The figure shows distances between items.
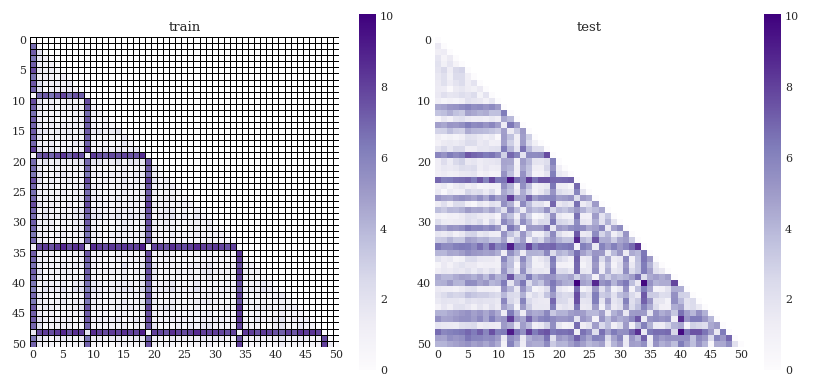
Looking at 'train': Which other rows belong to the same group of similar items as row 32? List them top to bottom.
1, 2, 3, 4, 5, 6, 7, 8, 10, 11, 12, 13, 14, 15, 16, 17, 18, 20, 21, 22, 23, 24, 25, 26, 27, 28, 29, 30, 31, 33, 35, 36, 37, 38, 39, 40, 41, 42, 43, 44, 45, 46, 47, 49, 50
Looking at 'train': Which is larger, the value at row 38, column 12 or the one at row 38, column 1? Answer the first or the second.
the second
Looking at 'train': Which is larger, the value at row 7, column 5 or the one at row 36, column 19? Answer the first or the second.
the second
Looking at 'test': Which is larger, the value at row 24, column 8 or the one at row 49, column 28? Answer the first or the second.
the second
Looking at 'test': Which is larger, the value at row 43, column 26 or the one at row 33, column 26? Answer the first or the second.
the second
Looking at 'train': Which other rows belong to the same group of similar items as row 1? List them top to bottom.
2, 3, 4, 5, 6, 7, 8, 10, 11, 12, 13, 14, 15, 16, 17, 18, 20, 21, 22, 23, 24, 25, 26, 27, 28, 29, 30, 31, 32, 33, 35, 36, 37, 38, 39, 40, 41, 42, 43, 44, 45, 46, 47, 49, 50
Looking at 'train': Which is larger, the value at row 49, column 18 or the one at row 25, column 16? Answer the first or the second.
the first
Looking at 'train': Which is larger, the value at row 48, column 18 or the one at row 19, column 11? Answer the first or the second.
the first
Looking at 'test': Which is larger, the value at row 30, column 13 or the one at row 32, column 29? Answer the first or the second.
the first
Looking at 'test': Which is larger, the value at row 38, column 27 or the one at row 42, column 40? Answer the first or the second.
the second
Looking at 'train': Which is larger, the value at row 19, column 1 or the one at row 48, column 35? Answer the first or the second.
the second
